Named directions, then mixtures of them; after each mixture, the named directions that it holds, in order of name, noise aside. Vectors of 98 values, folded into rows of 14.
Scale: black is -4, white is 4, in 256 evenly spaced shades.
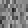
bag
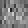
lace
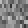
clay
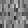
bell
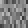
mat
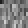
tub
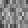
bag, lace, mat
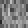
bag, lace, tub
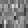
bell, mat, tub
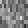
clay, lace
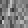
bag, clay, lace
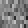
bell, clay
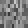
bell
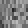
bag, bell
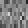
bell, lace, mat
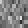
clay, mat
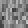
bag, bell
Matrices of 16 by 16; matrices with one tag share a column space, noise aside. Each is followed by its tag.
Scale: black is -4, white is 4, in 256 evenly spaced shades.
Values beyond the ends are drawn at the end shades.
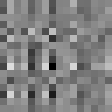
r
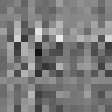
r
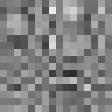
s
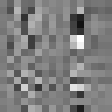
s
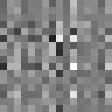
r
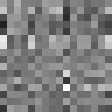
s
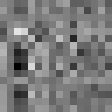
r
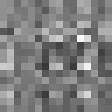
r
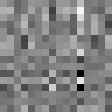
s
